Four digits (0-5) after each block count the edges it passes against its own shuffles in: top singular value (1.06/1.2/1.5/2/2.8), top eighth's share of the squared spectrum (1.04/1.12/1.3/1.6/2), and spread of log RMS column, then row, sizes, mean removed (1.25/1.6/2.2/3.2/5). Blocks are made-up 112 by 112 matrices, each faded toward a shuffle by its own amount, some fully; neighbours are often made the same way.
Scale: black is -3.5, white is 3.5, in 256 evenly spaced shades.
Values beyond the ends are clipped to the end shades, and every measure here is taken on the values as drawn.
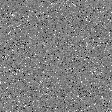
0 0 0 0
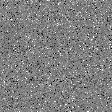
1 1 1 2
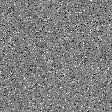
1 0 0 0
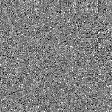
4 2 1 1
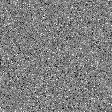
0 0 0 0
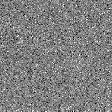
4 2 1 1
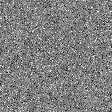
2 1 0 0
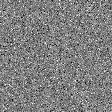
2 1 0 0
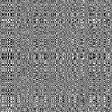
5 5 4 4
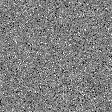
2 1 0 0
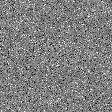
1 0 0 0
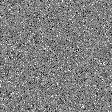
0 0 0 0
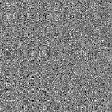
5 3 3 2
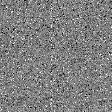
1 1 2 0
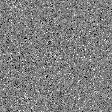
0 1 2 0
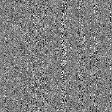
1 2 4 0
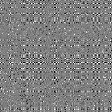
5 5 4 4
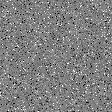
2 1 0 0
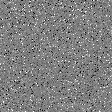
2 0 0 0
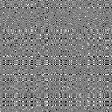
5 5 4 4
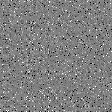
4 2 1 1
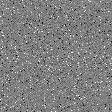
2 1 0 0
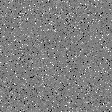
2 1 0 0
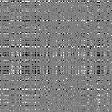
5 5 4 4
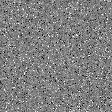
0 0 1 0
